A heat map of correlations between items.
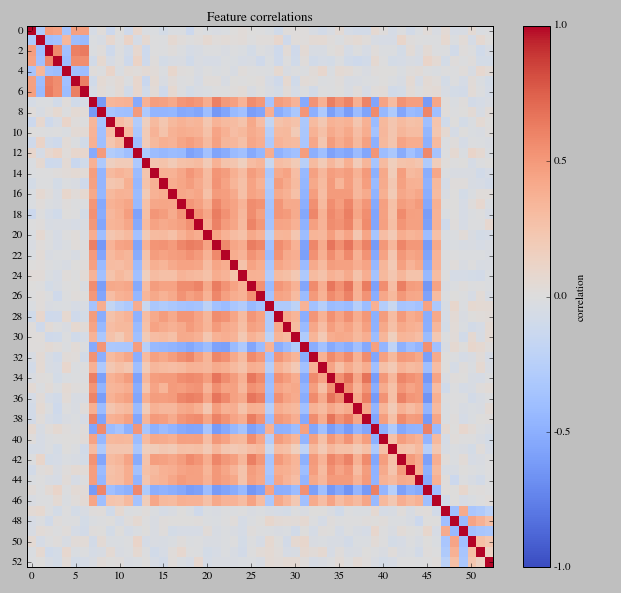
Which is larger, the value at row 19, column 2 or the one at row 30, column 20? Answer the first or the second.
the second
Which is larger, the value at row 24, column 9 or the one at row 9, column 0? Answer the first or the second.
the first
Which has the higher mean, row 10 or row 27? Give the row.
10
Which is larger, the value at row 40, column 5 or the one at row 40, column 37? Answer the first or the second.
the second
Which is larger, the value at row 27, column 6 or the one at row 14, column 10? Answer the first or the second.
the second
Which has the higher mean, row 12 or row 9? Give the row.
9
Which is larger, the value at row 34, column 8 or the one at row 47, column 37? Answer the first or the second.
the second
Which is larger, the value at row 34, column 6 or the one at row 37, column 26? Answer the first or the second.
the second
